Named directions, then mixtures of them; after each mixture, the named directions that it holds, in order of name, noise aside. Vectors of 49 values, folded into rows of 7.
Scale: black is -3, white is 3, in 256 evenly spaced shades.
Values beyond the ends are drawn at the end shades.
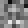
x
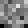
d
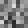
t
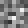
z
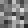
d, z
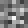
z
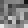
d, t, z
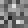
d, t, x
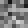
x, z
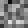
d, x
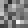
d, t, x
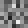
t, x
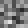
t, z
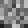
d, t, x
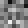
x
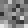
d, z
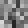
d, t, z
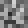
t, z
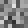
t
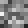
d, x, z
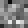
d, x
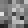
d, z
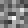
z
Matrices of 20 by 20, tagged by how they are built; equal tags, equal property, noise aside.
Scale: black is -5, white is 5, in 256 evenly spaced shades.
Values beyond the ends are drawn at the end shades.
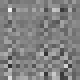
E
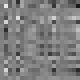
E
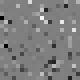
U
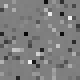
U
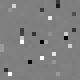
U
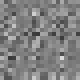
E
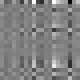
E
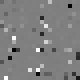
U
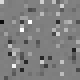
U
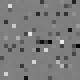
U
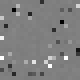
U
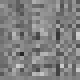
E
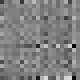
E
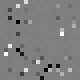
U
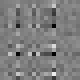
E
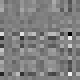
E
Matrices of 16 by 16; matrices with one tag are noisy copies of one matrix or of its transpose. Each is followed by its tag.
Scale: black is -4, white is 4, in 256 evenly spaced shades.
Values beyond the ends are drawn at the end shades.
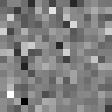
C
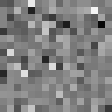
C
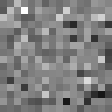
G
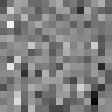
G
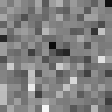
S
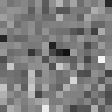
S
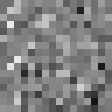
G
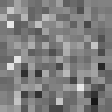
G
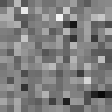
G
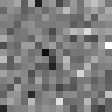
S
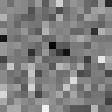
S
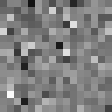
C
